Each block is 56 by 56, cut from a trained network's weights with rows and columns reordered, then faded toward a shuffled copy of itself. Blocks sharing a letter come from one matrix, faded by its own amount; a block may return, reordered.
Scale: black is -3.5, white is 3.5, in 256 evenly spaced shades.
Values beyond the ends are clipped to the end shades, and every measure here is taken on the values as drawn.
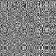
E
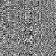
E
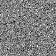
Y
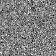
Y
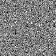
Y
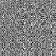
E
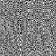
E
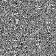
Y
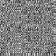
E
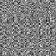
E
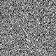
Y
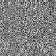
E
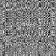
E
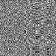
E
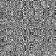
E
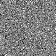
Y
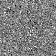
Y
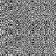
E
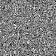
Y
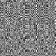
E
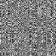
E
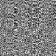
E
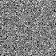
Y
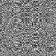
E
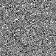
Y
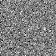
Y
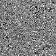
Y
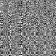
E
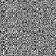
E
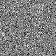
Y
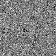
Y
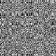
E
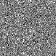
Y
